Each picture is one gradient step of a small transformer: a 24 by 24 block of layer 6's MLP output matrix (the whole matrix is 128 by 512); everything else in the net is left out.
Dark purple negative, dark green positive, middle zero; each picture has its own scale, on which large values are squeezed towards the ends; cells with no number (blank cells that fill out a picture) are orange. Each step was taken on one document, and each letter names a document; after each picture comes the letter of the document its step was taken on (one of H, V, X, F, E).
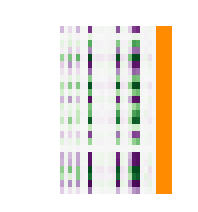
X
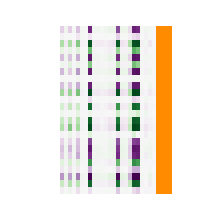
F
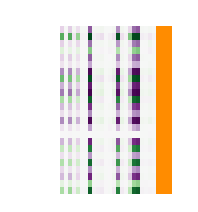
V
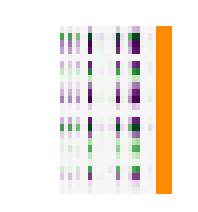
V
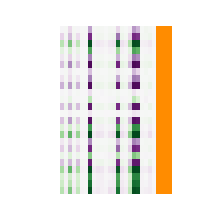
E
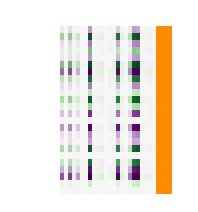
V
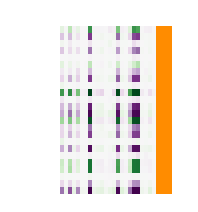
X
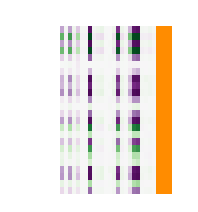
V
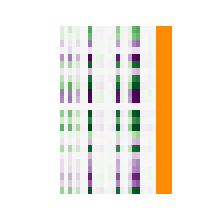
V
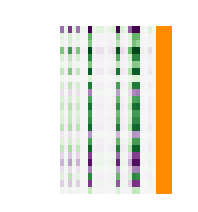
E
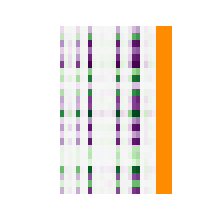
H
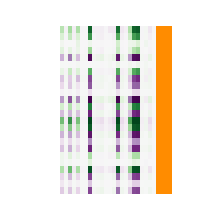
X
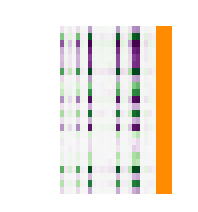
H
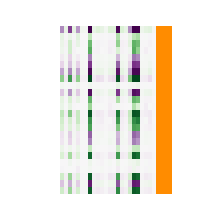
E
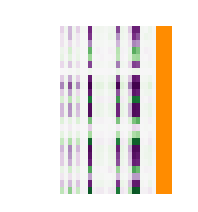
E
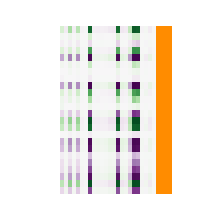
F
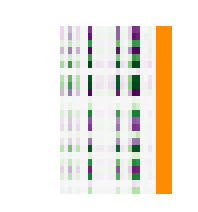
E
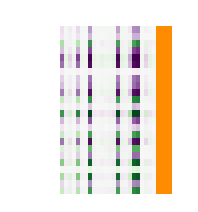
H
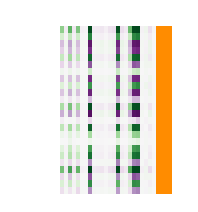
X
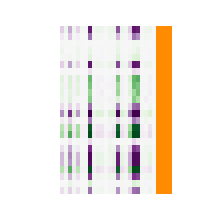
E
